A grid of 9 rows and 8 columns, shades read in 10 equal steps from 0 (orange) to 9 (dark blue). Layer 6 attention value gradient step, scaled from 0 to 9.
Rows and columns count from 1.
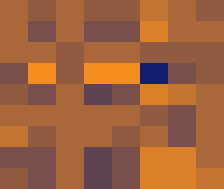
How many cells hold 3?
26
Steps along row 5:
up down up down down up up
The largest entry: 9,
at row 4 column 6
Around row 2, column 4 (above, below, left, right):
4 3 3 5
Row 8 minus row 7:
3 1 0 3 1 -2 -4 0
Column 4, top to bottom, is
4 5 3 0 6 3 3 6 6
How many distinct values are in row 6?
3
